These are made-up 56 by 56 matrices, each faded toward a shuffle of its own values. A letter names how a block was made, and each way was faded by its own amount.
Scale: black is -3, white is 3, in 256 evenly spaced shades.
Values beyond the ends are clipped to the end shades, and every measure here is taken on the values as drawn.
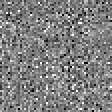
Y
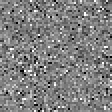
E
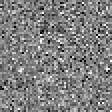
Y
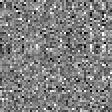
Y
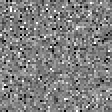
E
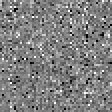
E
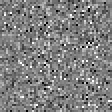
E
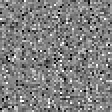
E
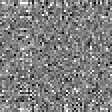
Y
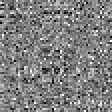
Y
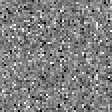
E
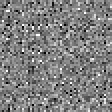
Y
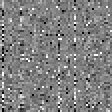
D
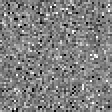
E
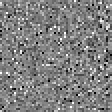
E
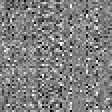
D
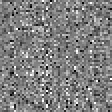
D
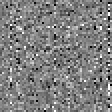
D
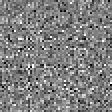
Y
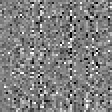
D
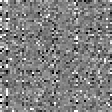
D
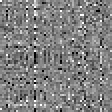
D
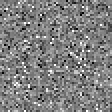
E
